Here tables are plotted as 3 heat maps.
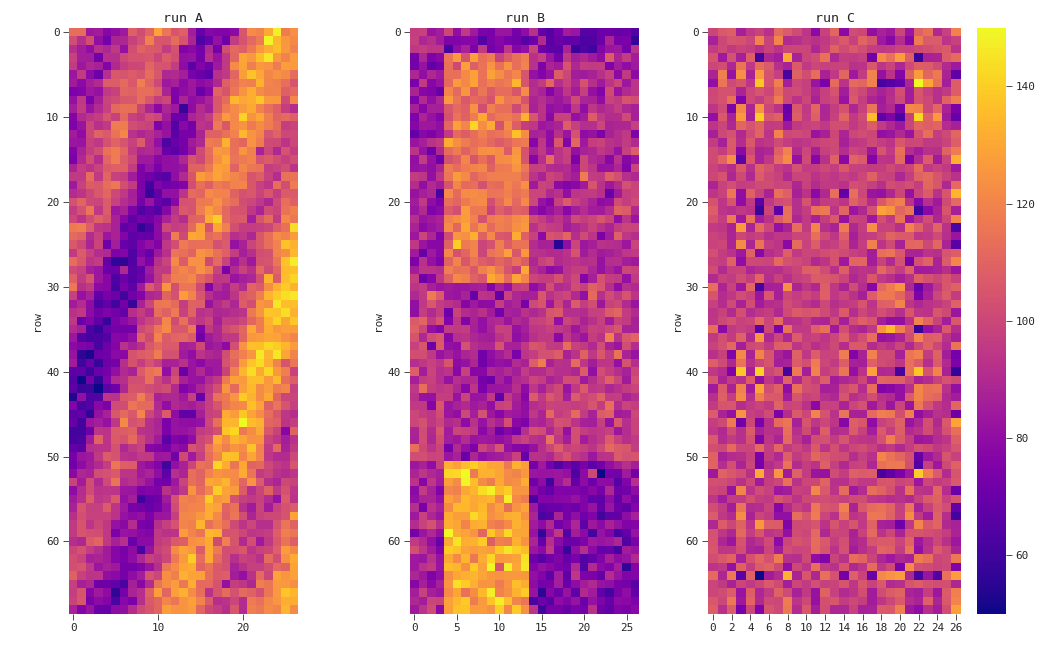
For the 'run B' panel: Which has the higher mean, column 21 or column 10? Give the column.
10
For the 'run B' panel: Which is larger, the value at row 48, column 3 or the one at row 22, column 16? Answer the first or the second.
the first
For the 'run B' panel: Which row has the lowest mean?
1
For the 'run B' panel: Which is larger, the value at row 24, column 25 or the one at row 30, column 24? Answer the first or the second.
the first
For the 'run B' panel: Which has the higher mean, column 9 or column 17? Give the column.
9
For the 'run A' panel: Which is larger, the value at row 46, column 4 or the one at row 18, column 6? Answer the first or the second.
the second
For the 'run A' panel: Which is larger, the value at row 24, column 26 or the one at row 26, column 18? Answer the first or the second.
the first
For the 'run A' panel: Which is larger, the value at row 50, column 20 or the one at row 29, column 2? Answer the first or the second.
the first
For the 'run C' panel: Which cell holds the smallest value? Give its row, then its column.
64, 5
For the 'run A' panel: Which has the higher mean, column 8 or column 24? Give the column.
24
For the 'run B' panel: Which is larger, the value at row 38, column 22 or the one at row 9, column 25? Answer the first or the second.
the first
